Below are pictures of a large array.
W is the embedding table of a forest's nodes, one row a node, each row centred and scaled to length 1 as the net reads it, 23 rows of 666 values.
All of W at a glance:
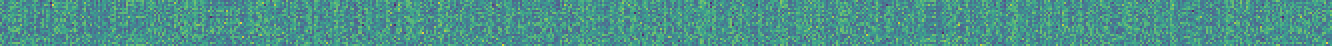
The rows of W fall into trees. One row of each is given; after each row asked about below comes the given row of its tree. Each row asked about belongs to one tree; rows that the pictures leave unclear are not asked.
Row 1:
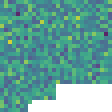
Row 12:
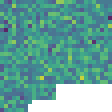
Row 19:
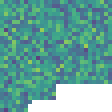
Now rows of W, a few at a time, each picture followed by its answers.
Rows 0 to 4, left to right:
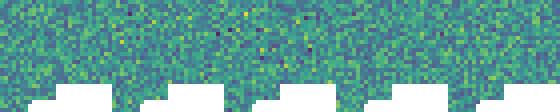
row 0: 19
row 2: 19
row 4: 12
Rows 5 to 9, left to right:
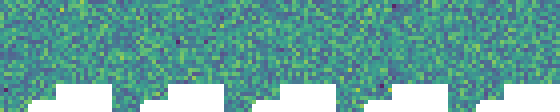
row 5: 1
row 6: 12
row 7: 1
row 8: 19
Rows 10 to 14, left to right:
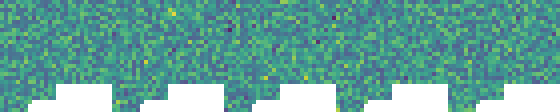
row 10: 1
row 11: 12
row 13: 1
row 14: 1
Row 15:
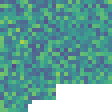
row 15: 1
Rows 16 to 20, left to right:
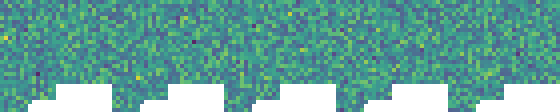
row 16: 1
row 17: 19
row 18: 12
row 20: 19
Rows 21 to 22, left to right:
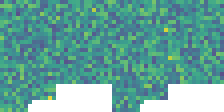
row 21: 1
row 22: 19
